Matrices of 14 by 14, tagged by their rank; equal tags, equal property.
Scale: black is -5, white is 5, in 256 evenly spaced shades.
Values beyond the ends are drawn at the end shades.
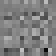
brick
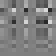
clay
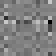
brick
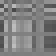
clay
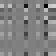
clay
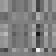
clay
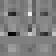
brick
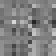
brick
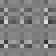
clay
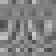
brick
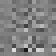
brick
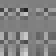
clay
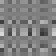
clay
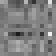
brick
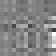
brick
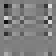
clay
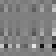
clay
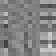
brick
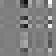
clay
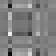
clay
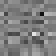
brick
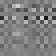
brick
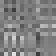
brick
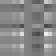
clay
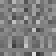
brick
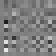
brick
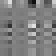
clay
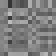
brick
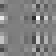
clay
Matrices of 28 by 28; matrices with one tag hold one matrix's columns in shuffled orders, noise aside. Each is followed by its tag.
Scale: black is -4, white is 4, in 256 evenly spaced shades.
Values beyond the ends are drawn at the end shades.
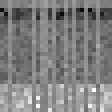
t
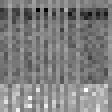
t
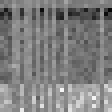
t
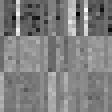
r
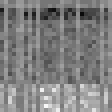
t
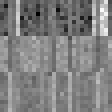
r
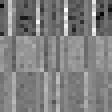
r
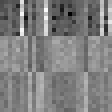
r
